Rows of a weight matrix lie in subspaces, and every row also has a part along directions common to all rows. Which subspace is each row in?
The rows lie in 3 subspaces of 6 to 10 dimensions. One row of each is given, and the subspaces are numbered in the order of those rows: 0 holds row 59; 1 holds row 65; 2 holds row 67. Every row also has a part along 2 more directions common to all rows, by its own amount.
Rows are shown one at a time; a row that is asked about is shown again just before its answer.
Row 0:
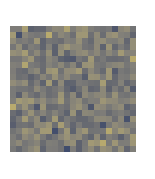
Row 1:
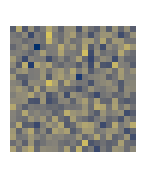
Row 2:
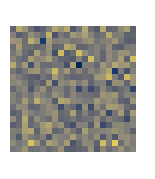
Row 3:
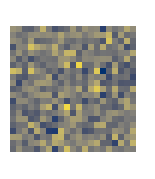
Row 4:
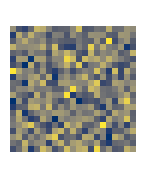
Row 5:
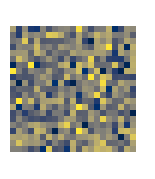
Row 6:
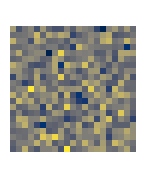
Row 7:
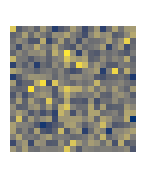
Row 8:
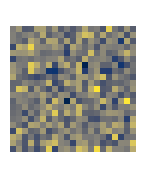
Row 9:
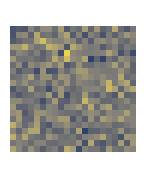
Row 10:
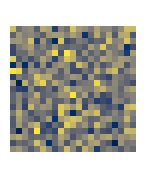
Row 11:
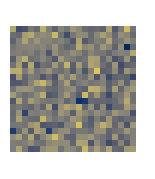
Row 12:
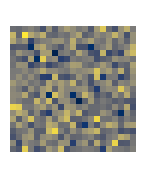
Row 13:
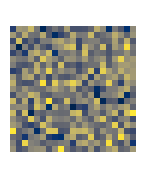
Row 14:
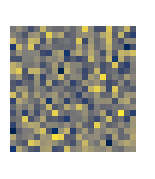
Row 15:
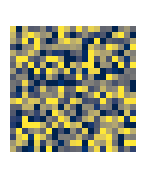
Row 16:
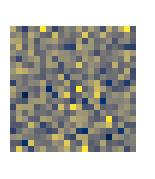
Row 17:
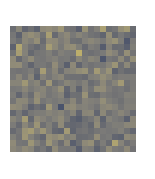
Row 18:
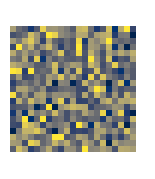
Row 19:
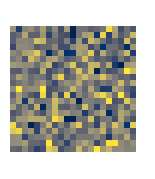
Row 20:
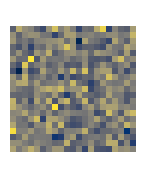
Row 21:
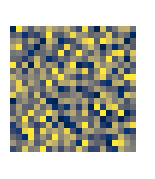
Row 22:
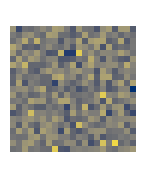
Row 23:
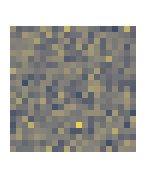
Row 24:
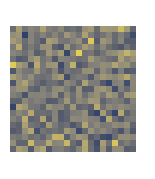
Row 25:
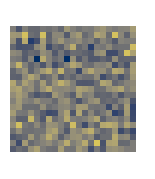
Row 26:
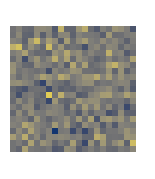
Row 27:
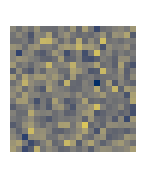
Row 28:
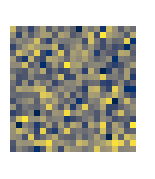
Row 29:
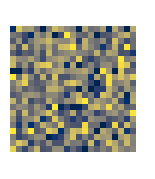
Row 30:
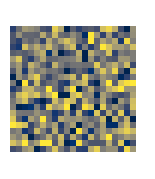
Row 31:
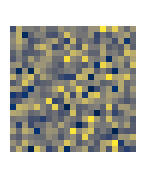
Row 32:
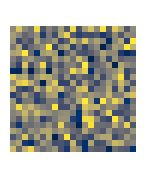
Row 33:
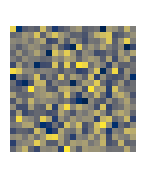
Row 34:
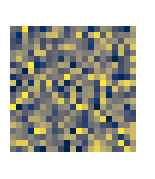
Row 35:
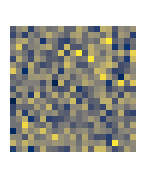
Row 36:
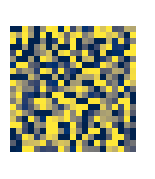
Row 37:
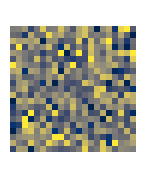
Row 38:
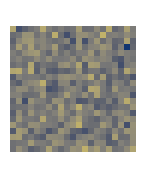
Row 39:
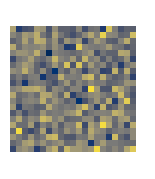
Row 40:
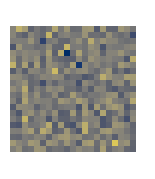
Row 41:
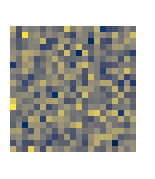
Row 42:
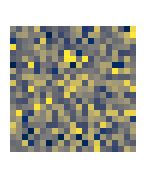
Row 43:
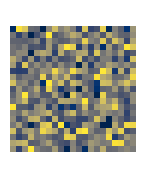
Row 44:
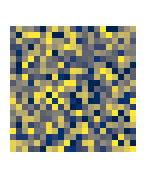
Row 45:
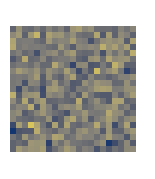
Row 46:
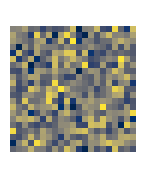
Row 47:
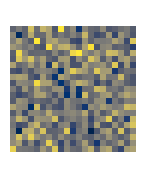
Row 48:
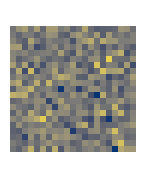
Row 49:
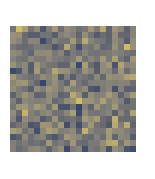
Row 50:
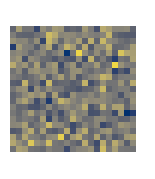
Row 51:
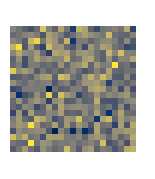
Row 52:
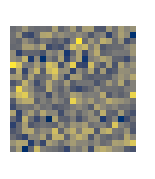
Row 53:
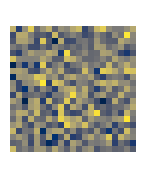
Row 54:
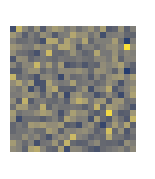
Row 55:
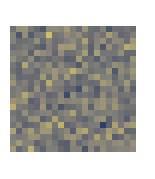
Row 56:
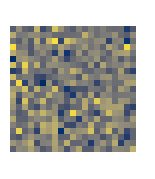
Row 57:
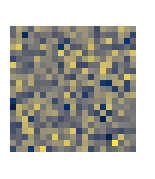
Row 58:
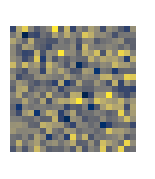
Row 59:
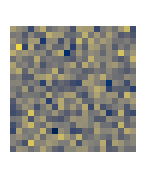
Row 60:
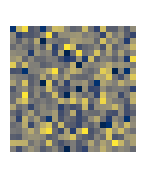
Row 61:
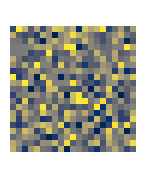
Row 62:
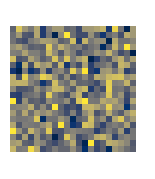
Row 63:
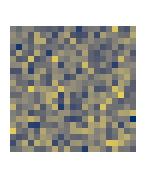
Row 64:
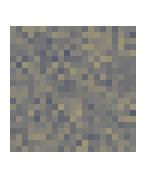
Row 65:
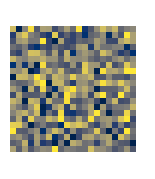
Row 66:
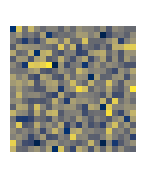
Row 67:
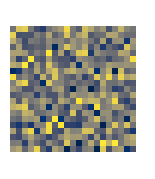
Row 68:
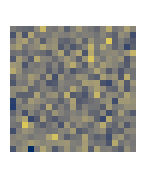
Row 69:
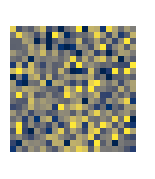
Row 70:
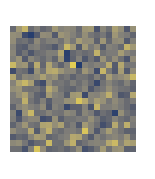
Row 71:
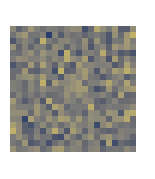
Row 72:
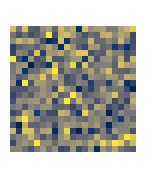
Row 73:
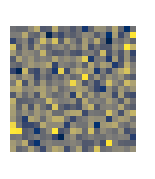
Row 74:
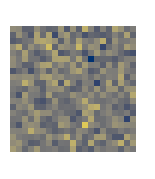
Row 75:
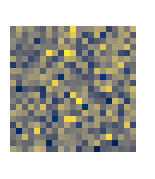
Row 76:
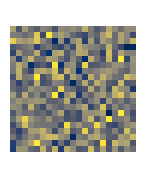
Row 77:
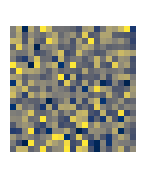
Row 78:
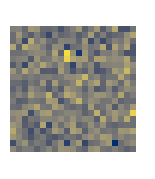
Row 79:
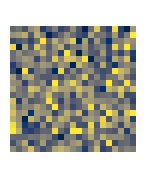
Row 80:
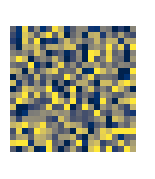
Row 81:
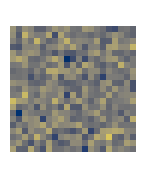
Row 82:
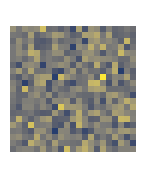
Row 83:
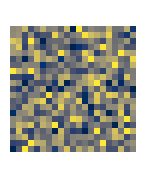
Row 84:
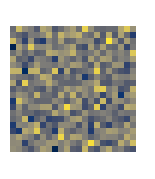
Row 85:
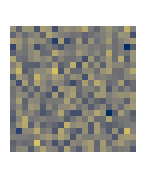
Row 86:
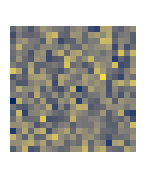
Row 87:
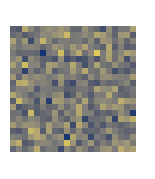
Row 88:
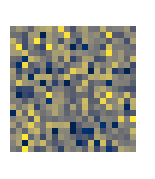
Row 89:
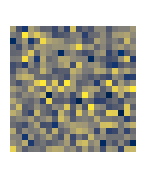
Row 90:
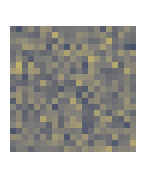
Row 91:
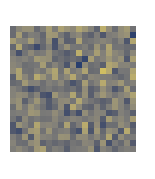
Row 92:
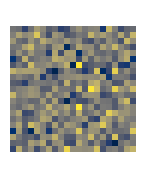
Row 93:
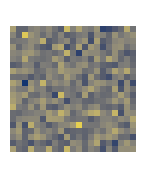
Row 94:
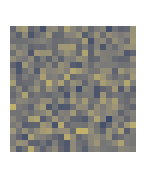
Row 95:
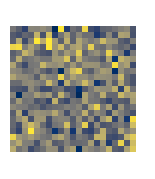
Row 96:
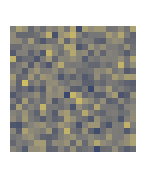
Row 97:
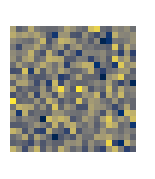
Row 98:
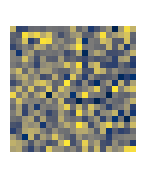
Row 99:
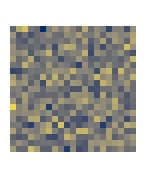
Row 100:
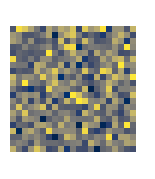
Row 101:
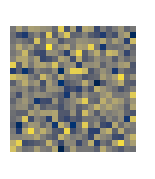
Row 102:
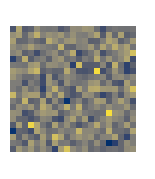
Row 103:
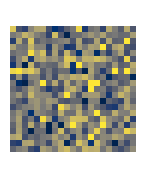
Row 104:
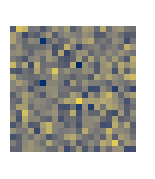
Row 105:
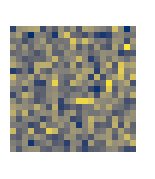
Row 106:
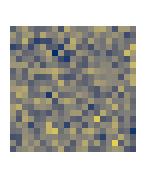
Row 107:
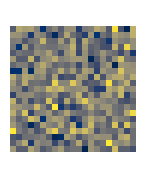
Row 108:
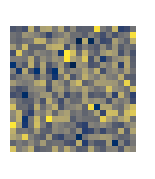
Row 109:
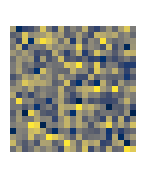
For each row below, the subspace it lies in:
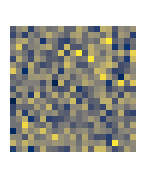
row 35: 2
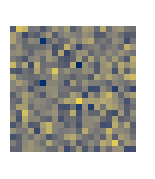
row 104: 0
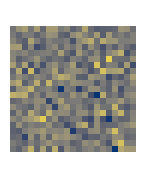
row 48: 2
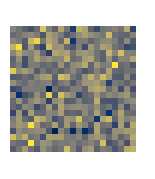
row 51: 0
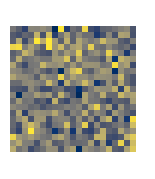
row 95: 0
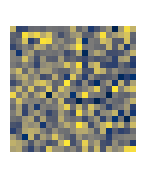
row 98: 0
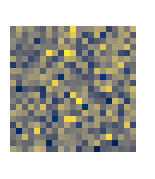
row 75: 1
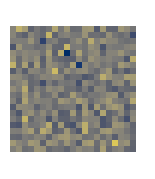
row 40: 0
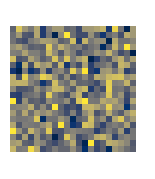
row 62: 0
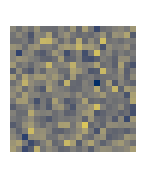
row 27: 0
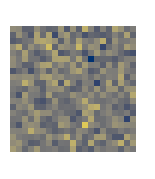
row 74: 0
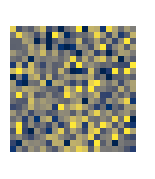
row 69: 0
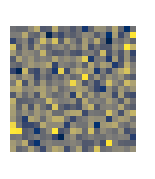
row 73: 1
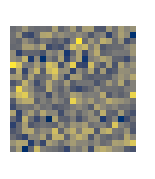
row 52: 0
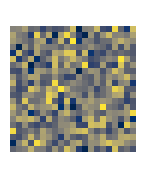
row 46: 1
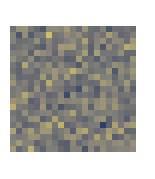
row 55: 2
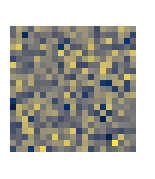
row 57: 2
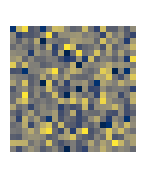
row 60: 2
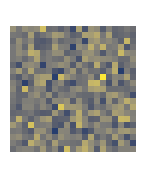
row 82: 0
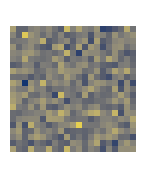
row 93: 2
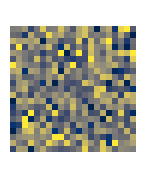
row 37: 2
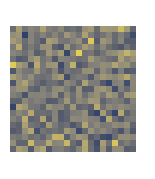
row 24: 2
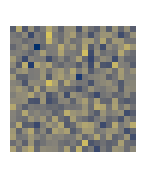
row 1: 2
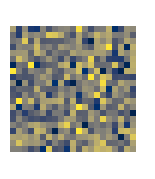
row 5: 2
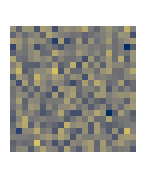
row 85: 1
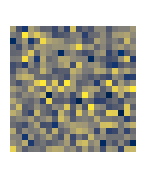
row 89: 0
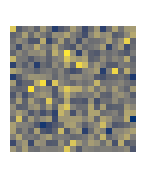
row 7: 1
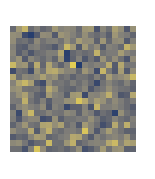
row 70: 0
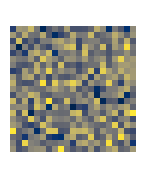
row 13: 0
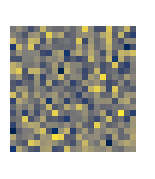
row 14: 1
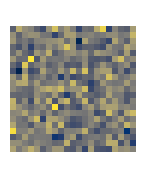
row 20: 0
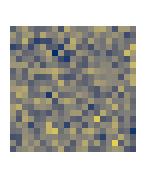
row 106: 0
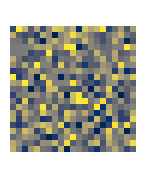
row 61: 1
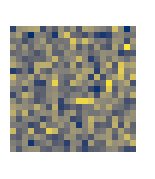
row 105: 0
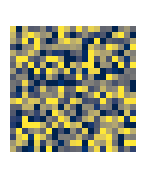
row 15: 2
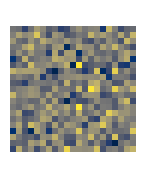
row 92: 1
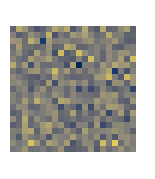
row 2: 0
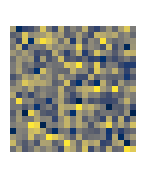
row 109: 0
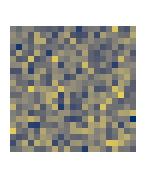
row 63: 1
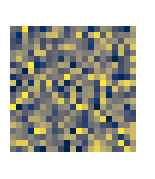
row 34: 2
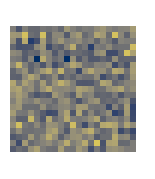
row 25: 0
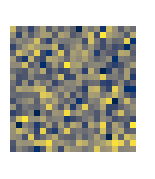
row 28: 1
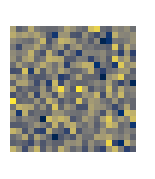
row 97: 2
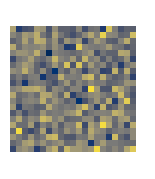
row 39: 1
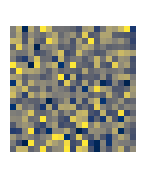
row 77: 2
